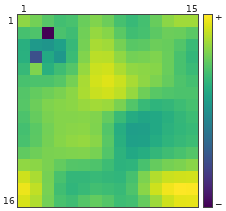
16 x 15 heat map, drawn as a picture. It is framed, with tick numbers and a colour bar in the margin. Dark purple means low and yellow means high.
Values change most from cell to cell in the top left. The values are skewed, with a long tail toward low values. The top left is the ninth with the lowest average. No overall slope runs across the table. The middle left is the calmest part. An odd patch, rougher than its surroundings, sits in the top left.
